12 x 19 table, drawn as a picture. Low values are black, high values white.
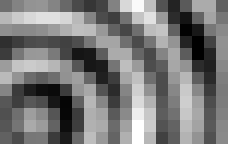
Odd rows or columns: none. Average level on the scale: 50%. Rings: centred on the bottom left. Mirror symmetry: none. Ninth with the highest average: bottom middle.
